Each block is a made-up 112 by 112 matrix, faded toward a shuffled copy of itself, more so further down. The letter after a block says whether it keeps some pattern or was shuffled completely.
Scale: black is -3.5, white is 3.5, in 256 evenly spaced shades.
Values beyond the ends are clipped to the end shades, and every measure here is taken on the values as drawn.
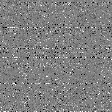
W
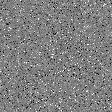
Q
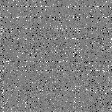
W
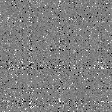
W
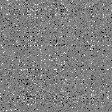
W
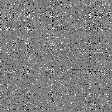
W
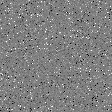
Q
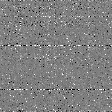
W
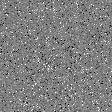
Q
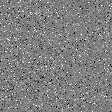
Q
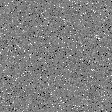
Q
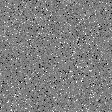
Q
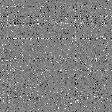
W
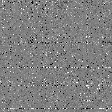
W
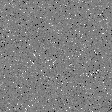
Q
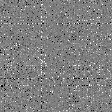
W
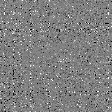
W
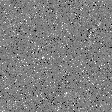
Q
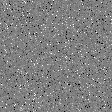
Q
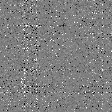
W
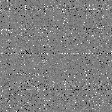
W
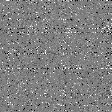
W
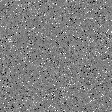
Q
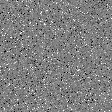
Q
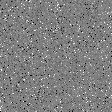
Q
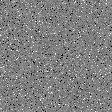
Q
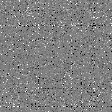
W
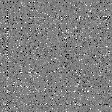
W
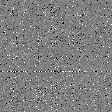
W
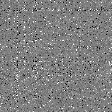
W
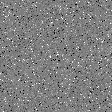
Q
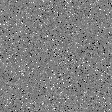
Q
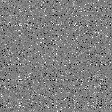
W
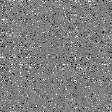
W
